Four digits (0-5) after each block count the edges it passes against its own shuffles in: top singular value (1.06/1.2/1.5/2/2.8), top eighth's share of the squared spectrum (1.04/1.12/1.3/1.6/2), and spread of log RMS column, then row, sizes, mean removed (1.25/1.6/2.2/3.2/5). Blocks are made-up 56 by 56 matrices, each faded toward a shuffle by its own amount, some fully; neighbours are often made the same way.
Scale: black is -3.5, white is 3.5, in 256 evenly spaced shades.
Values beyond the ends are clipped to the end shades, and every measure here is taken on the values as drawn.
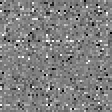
2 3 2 2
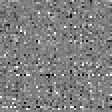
3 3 2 2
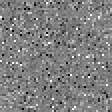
1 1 0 1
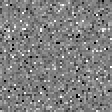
0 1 0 1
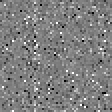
2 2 0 0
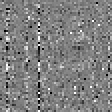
4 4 3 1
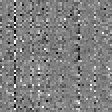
4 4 3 1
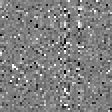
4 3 2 1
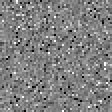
0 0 0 0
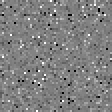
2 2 0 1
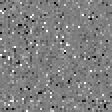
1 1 0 0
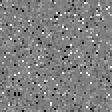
0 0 0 0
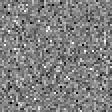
0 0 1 0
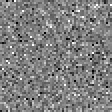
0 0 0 0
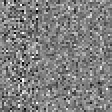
1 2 3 0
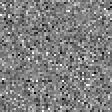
0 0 0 0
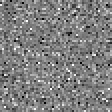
3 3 0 1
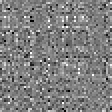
4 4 2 2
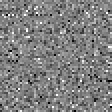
3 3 1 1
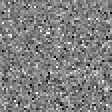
2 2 0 0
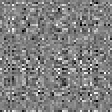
4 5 3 3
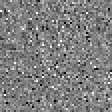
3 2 1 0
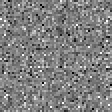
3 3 1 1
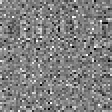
4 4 2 2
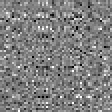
4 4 3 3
